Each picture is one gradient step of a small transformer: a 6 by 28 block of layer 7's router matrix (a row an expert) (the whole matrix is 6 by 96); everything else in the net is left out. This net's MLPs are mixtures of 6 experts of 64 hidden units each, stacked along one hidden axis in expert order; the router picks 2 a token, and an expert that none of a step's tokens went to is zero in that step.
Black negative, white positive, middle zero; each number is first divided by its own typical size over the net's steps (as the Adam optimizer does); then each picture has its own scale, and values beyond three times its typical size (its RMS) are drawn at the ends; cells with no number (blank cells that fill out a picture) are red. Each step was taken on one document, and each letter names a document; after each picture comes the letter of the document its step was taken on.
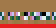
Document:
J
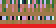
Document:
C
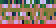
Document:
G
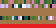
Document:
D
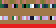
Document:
D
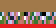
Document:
J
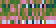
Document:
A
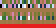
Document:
C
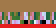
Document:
J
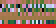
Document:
A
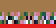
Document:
J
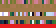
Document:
G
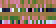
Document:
A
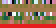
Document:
G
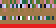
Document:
C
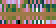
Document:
A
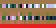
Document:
A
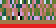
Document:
C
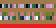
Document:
D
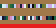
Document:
D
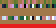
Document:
D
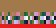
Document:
J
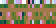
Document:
G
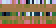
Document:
G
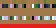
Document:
D
